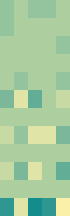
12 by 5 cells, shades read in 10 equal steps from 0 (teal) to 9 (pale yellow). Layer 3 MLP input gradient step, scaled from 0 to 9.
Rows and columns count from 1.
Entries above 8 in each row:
0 0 0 0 0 0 0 0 0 0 0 1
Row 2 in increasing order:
5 6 6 6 6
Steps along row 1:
up down same up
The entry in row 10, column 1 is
7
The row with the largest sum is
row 8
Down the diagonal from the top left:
5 6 6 6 5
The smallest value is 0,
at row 12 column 3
